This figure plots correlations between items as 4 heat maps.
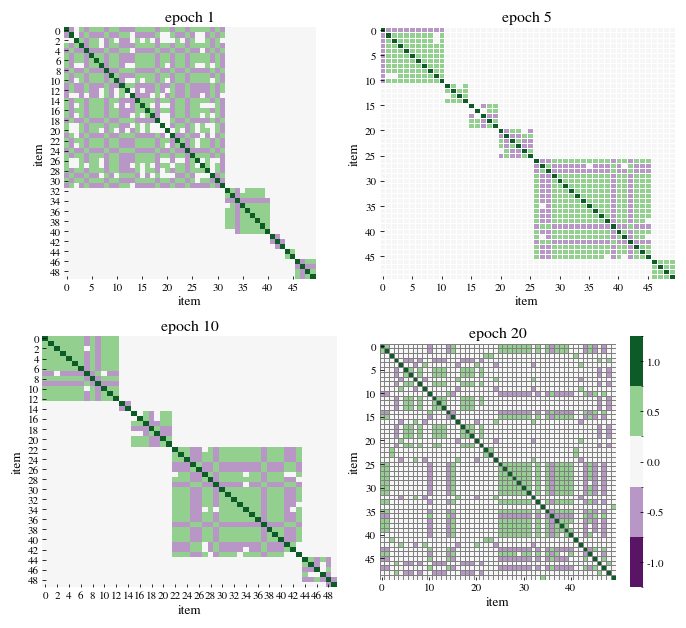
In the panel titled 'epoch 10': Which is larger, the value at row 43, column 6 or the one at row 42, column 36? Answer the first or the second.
the first
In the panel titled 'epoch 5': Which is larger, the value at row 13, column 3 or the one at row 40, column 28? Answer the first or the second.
the first
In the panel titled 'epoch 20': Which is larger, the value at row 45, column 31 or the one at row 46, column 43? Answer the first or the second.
the second
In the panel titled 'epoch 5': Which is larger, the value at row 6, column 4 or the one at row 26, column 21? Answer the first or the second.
the first
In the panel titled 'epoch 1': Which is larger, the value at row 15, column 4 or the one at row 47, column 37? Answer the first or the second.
the second
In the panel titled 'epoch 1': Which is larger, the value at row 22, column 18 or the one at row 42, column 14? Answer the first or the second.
the second
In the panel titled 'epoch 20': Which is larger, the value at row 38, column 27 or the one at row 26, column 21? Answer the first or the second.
the first
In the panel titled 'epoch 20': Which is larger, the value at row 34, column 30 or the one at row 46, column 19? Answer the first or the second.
the first
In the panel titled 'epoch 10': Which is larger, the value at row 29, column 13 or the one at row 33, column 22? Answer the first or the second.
the second
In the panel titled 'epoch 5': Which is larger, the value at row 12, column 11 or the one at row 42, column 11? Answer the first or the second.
the first
